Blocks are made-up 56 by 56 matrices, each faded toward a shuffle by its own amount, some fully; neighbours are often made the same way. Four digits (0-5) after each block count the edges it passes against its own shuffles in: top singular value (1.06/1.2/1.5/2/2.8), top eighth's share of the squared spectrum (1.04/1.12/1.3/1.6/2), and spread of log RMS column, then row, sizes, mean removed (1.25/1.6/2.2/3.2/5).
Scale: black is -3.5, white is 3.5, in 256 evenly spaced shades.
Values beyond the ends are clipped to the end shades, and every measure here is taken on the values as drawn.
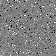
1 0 0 0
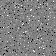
0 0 0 0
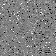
2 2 1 1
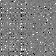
4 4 2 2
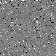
3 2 1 1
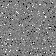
1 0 0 0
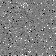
2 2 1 0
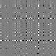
5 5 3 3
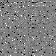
3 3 1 1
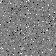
1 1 0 0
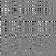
5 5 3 3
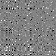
4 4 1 2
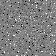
2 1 0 0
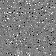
2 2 0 1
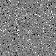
3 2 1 1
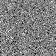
2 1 0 0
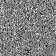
0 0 0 0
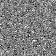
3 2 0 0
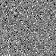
3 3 1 0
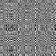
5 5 3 3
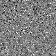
0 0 0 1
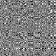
4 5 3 3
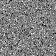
0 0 0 0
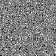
3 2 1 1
